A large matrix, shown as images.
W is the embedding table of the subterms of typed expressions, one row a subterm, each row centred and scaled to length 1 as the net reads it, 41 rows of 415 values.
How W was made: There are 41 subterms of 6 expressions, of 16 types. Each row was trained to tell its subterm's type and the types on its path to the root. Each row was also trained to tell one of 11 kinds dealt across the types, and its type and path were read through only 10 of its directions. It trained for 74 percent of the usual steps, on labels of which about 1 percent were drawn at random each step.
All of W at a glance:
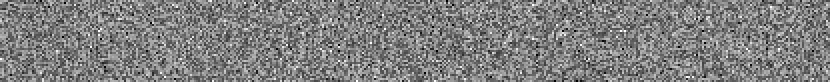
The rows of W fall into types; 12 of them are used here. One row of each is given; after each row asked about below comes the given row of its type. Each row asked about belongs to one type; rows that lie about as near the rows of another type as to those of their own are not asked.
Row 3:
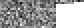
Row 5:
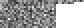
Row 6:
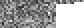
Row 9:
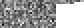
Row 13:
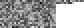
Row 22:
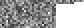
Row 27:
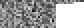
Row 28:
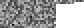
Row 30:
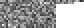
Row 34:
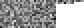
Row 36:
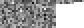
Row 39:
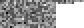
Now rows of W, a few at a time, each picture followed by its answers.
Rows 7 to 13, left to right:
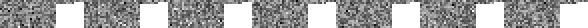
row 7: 34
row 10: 9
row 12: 27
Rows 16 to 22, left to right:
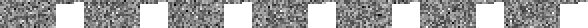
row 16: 28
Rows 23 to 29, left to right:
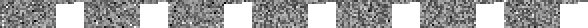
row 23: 5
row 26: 9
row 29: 3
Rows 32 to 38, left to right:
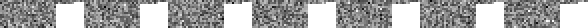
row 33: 27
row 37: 5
